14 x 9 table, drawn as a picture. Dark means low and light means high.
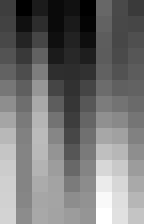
Slope: up to the bottom. Grain: streaks running down. Ninth with the highest average: bottom right.
